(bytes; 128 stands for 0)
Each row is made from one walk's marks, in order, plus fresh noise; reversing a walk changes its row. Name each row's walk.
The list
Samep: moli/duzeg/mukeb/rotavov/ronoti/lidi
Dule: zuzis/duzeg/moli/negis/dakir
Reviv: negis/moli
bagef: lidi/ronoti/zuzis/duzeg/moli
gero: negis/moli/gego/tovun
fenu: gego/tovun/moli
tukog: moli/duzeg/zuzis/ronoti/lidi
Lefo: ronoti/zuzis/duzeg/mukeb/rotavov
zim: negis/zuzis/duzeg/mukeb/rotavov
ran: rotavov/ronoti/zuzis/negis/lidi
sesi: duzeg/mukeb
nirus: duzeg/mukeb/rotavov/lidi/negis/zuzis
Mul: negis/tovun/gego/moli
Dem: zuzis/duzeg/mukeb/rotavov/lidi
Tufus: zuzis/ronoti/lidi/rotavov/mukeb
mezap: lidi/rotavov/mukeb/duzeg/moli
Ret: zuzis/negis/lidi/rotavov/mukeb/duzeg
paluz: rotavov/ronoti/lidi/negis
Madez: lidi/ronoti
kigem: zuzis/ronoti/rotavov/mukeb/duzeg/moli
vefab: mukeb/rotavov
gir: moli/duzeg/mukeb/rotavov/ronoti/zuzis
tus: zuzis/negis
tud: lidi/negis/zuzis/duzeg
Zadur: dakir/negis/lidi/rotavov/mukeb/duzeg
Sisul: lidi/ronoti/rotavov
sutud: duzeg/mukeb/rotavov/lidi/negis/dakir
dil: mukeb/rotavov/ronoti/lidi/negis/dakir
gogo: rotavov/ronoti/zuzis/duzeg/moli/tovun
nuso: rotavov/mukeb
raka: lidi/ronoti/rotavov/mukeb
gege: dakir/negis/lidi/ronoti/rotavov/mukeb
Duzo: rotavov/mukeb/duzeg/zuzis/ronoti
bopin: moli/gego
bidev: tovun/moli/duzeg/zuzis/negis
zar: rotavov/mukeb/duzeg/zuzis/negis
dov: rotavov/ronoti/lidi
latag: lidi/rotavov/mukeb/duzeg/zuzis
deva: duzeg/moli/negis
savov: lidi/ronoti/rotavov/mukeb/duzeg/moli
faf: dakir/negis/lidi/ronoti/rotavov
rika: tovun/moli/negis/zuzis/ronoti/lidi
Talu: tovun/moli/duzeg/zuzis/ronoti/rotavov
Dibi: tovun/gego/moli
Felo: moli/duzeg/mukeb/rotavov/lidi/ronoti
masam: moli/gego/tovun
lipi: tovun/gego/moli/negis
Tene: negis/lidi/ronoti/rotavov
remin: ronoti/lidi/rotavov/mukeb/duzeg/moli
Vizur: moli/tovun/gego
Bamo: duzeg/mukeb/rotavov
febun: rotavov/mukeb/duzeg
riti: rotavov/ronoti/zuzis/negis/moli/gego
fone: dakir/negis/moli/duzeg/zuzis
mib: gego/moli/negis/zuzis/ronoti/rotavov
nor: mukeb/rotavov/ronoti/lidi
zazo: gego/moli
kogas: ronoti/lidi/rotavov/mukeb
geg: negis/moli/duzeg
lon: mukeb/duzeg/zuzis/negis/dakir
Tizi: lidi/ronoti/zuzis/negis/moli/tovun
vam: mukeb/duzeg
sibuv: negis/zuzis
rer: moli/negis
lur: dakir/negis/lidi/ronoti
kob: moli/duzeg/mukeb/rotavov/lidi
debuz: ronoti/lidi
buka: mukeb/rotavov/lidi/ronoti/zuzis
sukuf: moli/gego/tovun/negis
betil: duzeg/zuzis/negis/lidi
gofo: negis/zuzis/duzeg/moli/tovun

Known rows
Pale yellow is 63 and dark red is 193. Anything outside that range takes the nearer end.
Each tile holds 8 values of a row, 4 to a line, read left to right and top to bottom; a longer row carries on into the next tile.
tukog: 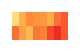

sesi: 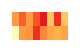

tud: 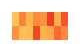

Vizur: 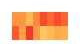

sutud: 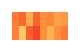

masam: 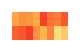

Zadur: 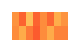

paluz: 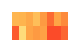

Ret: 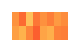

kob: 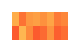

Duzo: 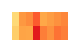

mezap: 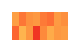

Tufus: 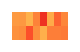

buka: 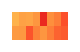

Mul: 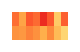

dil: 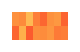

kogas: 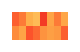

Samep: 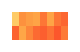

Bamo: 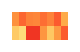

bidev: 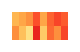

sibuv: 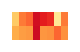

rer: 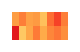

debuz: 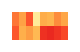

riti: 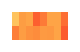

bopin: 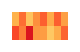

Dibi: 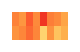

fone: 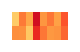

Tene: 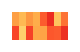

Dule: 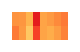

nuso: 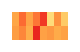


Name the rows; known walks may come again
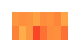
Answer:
remin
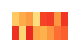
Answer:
Sisul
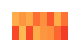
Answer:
faf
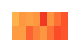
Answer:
buka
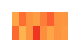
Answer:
mezap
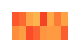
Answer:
kogas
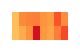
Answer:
Lefo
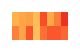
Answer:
nor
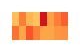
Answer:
raka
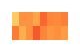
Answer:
savov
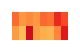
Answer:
vefab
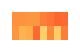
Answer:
lipi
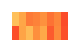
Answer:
rika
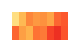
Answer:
tukog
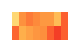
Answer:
ran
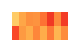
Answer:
Tizi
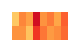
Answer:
fone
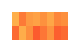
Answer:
kob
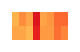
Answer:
lon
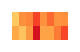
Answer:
zim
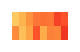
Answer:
Talu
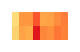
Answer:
Duzo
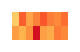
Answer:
latag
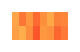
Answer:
Dem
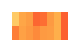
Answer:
riti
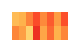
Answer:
gofo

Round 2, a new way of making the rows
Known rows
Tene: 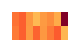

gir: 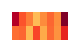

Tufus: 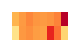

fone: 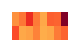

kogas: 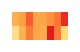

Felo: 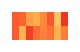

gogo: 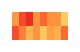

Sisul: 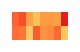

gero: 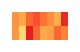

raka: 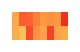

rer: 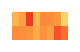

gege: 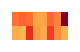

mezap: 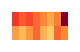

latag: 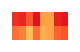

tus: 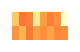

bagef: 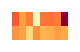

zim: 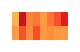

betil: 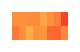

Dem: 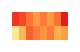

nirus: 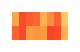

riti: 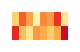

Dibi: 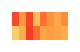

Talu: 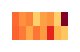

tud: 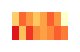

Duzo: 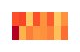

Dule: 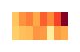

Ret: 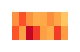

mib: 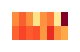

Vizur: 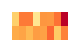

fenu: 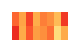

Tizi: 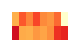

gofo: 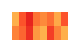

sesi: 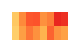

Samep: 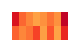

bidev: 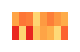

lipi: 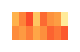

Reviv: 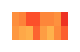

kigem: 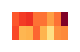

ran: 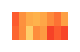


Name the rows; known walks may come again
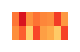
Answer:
Lefo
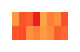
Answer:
sibuv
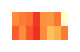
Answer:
vam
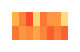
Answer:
lipi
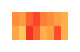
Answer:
masam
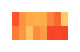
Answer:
ran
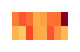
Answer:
gege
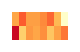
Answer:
zar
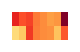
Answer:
kob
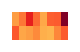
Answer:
fone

